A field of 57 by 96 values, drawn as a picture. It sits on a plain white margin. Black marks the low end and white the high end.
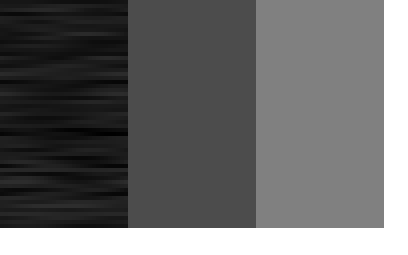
The table splits into one row of 3 panels. Panel 1,1: very low, streaked across, faint in contrast. Panel 1,2: low, flat. Panel 1,3: middling, flat.
